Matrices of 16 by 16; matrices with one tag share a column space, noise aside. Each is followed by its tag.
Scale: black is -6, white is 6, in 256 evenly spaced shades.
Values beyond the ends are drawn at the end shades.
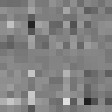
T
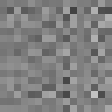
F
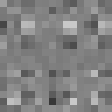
T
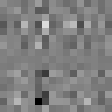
T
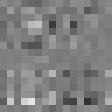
T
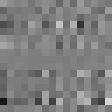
T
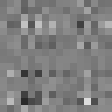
T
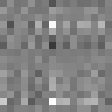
T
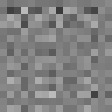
F
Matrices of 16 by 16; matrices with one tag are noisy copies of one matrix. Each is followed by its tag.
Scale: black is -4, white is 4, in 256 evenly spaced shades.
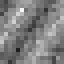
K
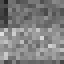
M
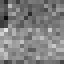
M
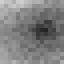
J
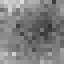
J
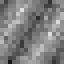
K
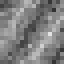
K
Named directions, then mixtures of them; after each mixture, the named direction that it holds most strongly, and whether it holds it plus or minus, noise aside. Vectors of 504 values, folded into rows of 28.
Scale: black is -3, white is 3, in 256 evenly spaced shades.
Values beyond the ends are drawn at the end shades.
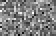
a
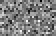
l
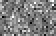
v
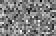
l, plus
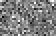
v, plus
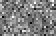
v, plus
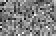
a, minus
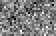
v, minus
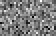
l, minus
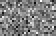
l, minus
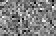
v, minus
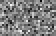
l, plus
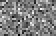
a, plus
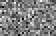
a, plus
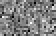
v, minus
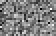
a, minus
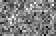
v, plus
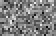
l, minus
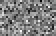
l, plus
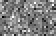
v, plus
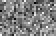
a, minus
